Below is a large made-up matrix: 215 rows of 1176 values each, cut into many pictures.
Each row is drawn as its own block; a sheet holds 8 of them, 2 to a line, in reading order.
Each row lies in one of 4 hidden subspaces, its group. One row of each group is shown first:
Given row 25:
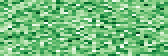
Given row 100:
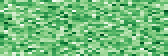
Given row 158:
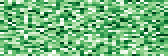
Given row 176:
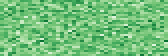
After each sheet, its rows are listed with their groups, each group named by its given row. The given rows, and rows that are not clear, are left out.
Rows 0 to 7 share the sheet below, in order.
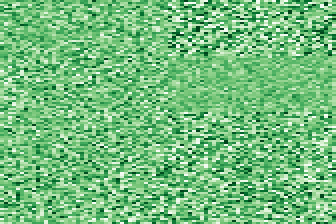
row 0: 100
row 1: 158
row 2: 25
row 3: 25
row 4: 100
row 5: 158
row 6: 25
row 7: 176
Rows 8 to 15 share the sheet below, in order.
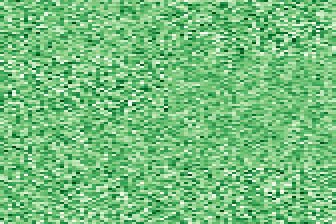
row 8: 158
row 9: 25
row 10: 100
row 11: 176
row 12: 176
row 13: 25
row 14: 100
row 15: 25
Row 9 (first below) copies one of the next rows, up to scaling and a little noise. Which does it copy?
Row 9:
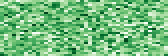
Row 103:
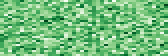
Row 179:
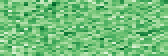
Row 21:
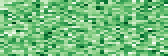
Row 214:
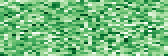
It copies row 214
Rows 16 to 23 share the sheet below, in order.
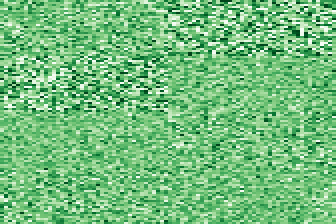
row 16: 176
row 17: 100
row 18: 176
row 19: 158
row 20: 25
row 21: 25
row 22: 100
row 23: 158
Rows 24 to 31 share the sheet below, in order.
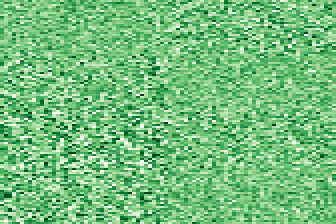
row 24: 176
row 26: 25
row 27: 100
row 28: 100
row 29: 100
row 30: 25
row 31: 25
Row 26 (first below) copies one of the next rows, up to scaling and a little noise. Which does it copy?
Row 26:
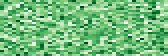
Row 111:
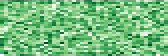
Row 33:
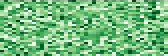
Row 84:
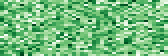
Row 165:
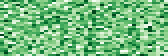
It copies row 33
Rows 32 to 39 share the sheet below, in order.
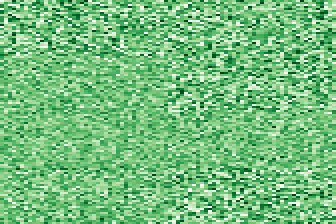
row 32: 176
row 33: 25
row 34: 100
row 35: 176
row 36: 25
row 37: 176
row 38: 25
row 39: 176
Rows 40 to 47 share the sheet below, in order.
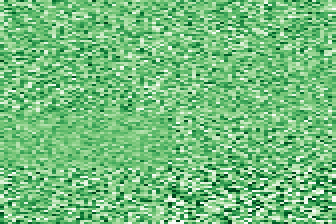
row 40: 100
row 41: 176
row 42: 158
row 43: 158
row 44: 176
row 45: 100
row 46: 100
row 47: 100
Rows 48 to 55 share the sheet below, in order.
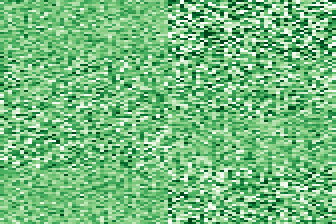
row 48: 158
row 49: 25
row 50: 100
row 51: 158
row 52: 158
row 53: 25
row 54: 25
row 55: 176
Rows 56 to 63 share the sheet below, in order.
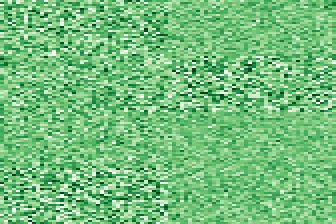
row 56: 158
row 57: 25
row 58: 25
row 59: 25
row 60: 100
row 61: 176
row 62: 176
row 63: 25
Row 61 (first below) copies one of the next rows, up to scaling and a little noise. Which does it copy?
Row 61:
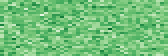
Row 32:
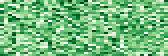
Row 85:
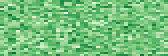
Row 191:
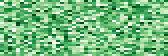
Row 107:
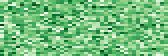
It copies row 107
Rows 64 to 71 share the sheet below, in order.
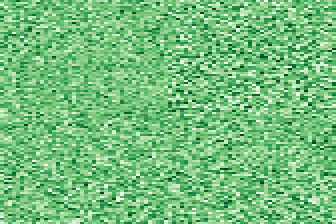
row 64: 158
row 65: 100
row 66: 176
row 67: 100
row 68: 25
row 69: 158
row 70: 100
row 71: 100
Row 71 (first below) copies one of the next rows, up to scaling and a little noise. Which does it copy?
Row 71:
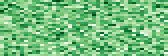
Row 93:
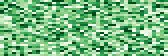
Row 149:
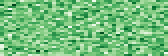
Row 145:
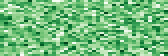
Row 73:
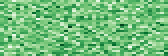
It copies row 93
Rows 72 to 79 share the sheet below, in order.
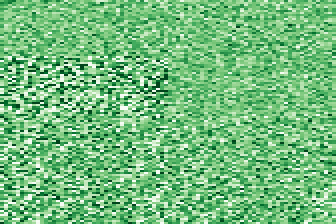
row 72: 25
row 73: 100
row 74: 158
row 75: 176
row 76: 158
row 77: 176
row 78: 158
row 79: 158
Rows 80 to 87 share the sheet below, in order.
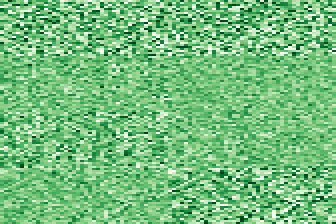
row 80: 25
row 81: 100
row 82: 176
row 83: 100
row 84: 25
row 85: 176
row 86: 25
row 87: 25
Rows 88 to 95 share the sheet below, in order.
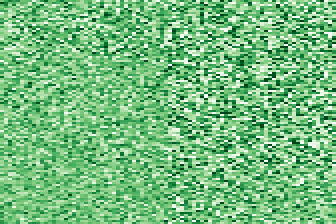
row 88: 25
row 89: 176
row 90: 158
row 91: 176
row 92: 176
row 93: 100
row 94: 100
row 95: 176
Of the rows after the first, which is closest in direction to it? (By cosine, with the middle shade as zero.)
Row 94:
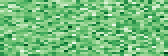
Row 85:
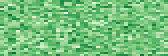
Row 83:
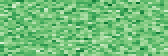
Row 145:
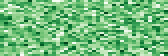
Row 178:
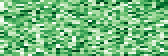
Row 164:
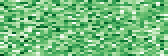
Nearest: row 145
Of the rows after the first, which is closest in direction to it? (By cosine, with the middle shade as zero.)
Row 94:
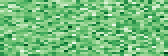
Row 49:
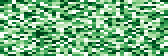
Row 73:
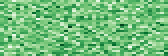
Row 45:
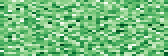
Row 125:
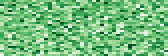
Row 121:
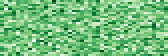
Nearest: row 45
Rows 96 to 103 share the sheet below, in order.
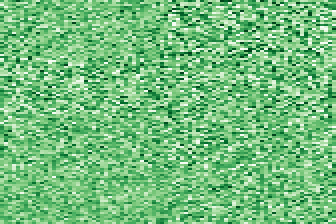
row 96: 158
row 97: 100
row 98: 176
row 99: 25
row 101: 158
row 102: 176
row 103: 25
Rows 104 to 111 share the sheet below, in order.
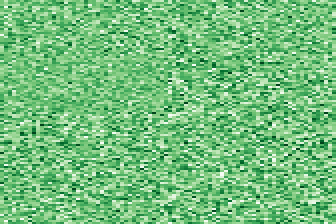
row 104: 176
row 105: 100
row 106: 100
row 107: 176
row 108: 176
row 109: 25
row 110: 176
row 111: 25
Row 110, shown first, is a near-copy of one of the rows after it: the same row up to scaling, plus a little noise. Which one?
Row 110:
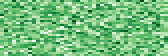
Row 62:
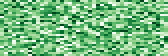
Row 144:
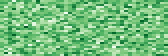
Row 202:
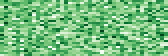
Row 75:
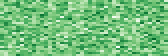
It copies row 62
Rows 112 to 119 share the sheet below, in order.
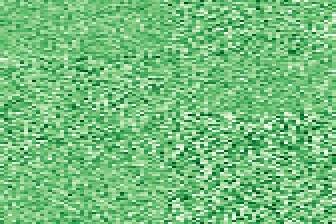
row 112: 176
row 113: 158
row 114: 25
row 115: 158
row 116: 158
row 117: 176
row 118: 100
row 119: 176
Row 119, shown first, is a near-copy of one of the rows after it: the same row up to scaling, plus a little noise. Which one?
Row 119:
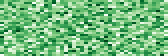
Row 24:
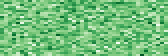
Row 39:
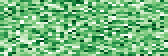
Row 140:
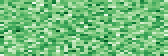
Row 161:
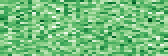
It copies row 140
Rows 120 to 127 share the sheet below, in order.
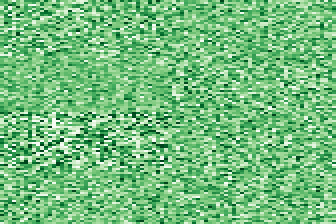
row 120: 176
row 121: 176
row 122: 25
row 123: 176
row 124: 176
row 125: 100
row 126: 158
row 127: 176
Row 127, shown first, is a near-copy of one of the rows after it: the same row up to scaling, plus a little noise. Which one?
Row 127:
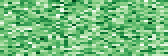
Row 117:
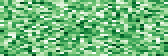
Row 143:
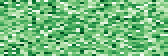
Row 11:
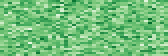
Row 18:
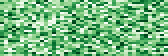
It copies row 11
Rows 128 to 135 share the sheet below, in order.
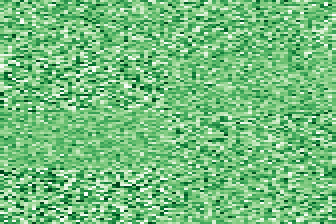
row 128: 176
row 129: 158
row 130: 100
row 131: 158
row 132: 25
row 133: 176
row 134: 176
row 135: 25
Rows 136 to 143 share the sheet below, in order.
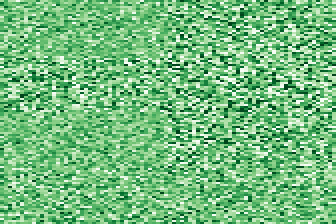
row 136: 158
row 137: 100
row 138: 176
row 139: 100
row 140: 176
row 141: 158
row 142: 100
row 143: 176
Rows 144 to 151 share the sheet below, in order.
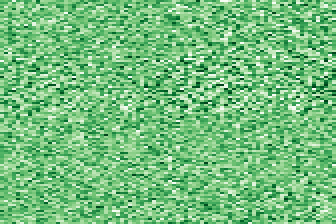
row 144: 176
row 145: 100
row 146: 158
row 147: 158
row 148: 176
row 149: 100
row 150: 25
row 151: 100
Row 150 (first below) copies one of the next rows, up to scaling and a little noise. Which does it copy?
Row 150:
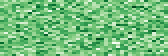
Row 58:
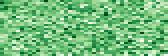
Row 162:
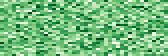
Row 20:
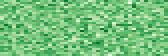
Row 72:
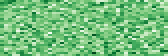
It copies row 162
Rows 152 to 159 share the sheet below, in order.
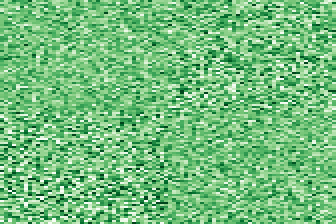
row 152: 100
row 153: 176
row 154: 25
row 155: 176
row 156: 158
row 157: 158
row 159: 100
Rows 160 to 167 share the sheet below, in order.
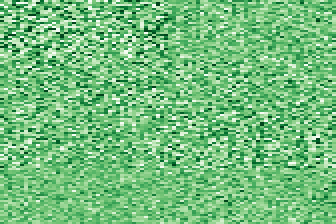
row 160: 158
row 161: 176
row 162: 25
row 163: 100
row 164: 158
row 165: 25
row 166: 158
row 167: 158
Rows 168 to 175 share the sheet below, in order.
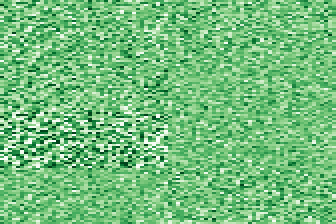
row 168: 158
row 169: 176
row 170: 158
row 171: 100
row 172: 158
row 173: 158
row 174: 158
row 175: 100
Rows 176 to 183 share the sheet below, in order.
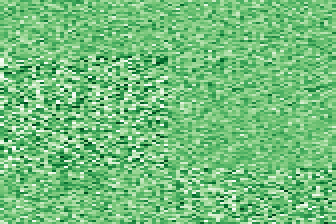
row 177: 100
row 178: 25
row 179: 25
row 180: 100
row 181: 158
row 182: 176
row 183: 176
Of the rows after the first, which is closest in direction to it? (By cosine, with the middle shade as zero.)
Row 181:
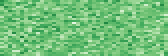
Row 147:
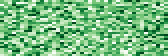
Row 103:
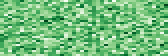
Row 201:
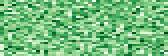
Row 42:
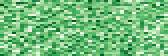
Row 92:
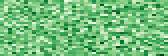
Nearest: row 42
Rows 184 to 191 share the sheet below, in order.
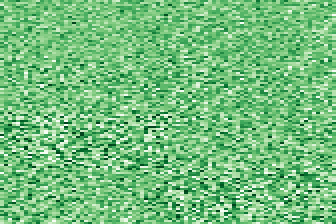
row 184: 158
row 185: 158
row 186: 158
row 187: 158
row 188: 176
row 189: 100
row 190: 158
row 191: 176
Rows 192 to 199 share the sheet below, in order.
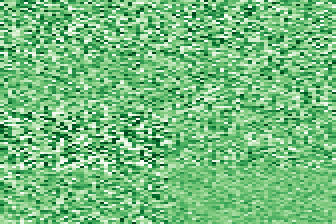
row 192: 176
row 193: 25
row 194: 100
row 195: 25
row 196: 100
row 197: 176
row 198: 100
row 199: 100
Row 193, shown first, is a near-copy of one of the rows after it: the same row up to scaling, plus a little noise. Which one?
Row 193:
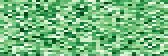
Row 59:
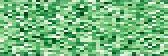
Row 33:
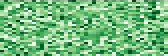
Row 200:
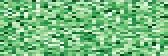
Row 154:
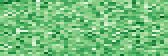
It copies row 59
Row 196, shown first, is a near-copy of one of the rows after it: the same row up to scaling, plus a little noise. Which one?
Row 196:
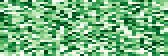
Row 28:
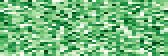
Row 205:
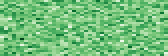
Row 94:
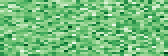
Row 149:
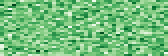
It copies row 28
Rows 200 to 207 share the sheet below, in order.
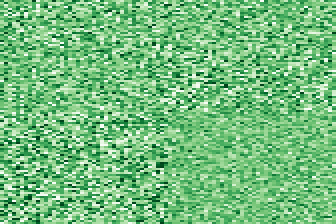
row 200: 25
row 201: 100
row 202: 176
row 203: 158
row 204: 176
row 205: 100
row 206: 158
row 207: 176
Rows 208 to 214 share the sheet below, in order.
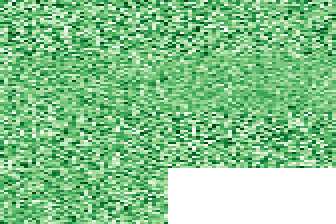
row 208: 176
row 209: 158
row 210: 176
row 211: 158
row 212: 176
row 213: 158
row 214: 25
